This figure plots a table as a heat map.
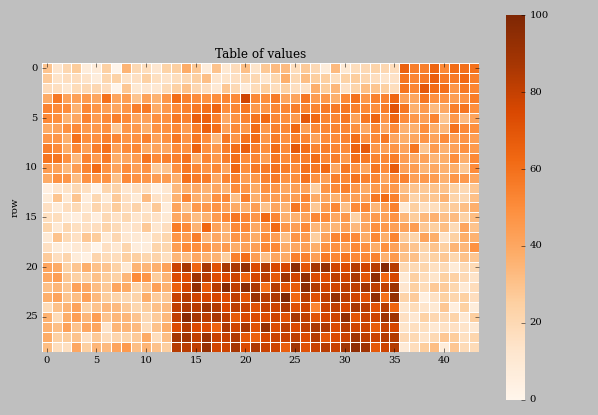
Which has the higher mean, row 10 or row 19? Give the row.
10
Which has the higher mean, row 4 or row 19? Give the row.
4
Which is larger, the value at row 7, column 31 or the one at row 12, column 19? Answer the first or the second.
the first
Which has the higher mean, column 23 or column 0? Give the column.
23
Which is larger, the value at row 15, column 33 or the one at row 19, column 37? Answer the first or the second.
the first
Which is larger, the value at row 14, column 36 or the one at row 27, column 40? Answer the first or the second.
the second
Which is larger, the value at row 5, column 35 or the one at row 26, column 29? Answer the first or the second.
the second
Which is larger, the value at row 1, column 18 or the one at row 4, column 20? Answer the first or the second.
the second
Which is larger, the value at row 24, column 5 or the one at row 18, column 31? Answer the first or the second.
the second
